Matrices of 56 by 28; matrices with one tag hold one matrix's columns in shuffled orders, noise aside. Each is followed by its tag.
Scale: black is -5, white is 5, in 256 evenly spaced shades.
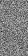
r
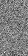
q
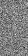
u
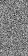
u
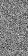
u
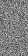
u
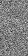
r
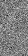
u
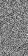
u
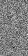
u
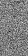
r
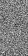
q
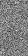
r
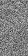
r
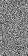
u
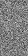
r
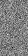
u
